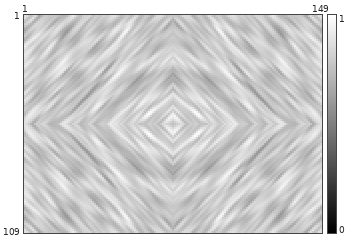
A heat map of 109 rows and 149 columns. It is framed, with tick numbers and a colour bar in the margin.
It mirrors both left to right and top to bottom. On average the colour sits 80% of the way up the scale. There is no seam. No single row or column stands out from its neighbours. There is no overall slope. The values follow a bell shape.
